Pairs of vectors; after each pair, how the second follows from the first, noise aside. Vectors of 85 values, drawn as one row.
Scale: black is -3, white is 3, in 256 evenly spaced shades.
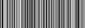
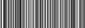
negated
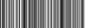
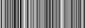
negated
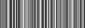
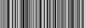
negated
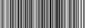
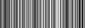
negated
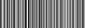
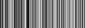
sign-scrambled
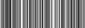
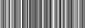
sign-scrambled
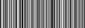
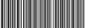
negated
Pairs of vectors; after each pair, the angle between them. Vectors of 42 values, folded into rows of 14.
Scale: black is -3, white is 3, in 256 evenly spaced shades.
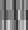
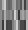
nearly opposite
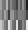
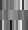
partly opposed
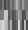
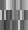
orthogonal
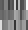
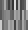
nearly parallel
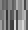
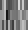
partly aligned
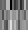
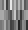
partly opposed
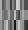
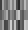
nearly opposite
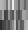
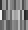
orthogonal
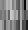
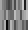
orthogonal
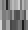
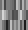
orthogonal
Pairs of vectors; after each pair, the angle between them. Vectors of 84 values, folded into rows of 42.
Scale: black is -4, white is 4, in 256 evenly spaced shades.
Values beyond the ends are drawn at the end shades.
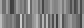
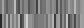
partly opposed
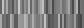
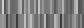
partly aligned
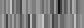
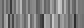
nearly opposite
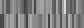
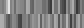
partly opposed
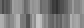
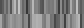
partly aligned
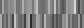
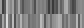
partly opposed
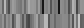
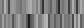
nearly parallel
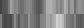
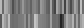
partly opposed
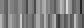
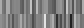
partly aligned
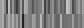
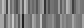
nearly parallel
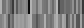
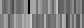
nearly parallel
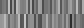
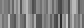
orthogonal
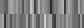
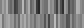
partly opposed
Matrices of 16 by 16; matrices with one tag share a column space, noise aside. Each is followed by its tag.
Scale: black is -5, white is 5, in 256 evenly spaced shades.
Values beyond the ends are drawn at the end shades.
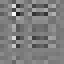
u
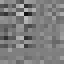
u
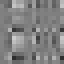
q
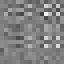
u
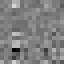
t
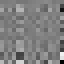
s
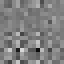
t
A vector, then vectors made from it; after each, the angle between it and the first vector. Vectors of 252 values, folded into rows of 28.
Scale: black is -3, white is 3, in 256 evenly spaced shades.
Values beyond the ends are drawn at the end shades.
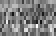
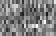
partly aligned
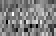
nearly opposite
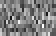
orthogonal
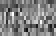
nearly opposite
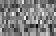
nearly opposite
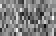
partly aligned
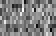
partly opposed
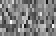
orthogonal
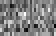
partly opposed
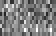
partly aligned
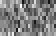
orthogonal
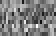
nearly parallel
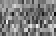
nearly parallel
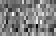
nearly opposite
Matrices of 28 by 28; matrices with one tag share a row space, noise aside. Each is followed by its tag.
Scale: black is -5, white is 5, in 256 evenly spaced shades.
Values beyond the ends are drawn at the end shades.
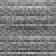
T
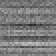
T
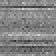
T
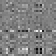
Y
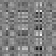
Y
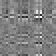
Y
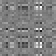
Y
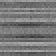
T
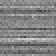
T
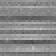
T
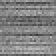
T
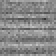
T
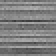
T
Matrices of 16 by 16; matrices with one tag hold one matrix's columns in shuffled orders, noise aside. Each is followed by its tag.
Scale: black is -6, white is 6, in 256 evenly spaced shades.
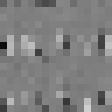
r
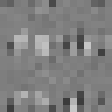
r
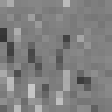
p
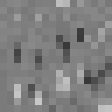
p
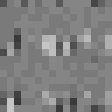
r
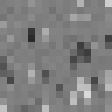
p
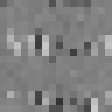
r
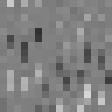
p
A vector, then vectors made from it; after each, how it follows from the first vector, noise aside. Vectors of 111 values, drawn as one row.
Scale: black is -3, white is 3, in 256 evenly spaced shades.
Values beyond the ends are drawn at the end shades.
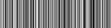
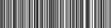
negated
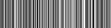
sign-scrambled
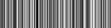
negated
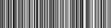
negated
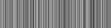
shrunk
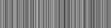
shrunk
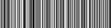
wrapped around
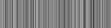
shrunk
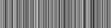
shrunk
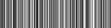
negated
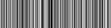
wrapped around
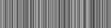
shrunk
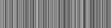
shrunk
